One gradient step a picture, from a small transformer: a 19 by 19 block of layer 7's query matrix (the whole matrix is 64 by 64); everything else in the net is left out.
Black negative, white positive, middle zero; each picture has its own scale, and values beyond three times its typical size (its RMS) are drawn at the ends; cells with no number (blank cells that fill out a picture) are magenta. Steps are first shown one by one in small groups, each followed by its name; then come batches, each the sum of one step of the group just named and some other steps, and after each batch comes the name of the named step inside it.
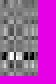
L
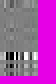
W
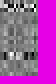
L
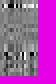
W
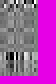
W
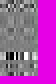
W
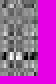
L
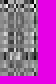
L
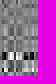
L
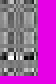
L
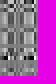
W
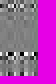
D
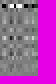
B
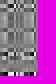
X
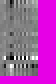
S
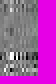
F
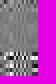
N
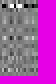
B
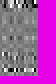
B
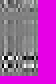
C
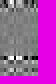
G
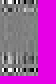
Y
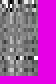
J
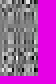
Y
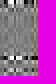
G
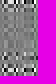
C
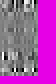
Y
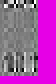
C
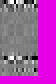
G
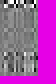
C
